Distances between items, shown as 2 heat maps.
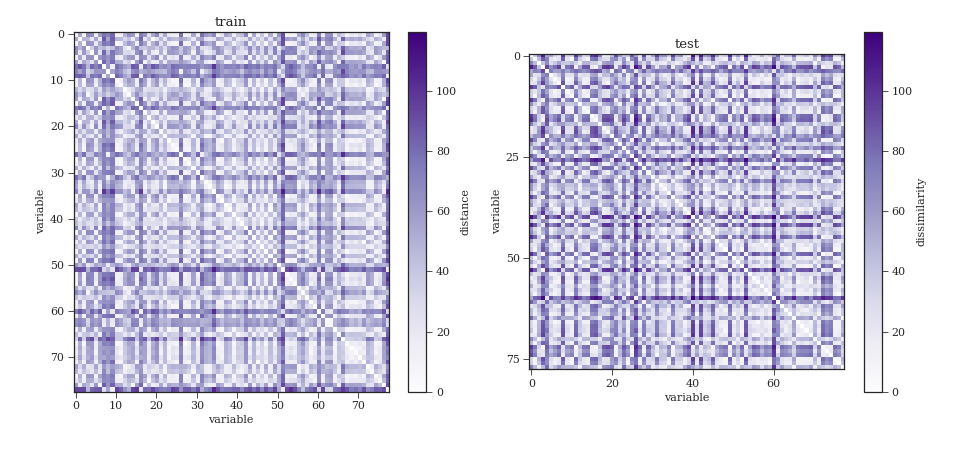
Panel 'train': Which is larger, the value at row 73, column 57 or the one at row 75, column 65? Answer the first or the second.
the second
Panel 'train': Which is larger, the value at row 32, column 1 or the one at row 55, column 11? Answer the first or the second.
the second
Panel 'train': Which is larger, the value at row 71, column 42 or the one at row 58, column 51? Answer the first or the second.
the second
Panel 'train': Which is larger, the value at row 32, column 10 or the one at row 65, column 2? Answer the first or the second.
the first
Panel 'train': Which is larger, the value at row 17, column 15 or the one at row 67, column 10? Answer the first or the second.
the first
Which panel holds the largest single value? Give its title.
test
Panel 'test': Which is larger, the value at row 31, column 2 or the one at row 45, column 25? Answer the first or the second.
the first
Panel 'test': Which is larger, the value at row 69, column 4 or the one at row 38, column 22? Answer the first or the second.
the first
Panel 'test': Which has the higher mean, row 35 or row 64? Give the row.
35
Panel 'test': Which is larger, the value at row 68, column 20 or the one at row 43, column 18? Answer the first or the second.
the first
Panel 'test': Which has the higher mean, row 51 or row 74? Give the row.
74
